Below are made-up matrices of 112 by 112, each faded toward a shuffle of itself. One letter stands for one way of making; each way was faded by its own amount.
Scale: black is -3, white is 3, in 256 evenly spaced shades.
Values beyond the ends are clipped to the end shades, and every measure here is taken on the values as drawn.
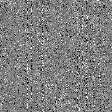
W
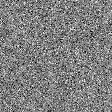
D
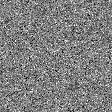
D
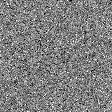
D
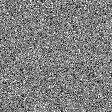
D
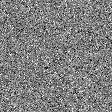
D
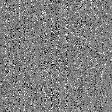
W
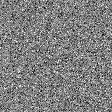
D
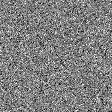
D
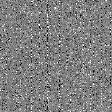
W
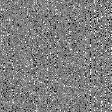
W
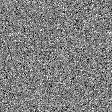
D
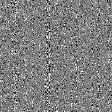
W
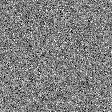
D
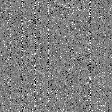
W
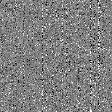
W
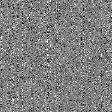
W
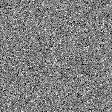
D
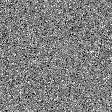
D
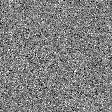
D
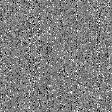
W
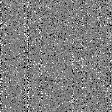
W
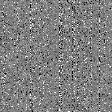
W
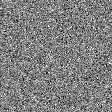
D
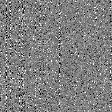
W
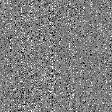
W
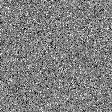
D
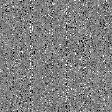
W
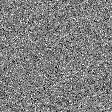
D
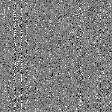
W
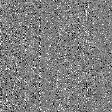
W
